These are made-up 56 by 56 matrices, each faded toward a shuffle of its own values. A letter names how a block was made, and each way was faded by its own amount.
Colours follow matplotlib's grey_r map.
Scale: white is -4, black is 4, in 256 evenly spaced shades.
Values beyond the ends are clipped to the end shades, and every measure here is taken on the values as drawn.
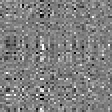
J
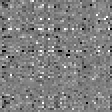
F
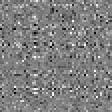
F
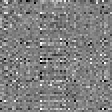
J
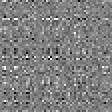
J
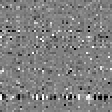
F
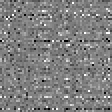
F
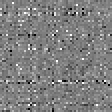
F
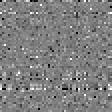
F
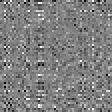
J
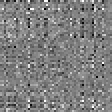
J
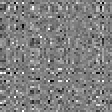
J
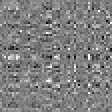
J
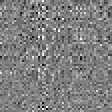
J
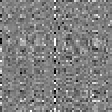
J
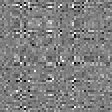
J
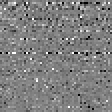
F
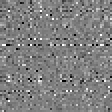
F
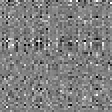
J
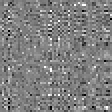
J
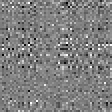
J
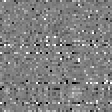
F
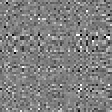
J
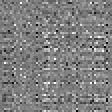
J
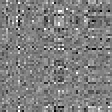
J
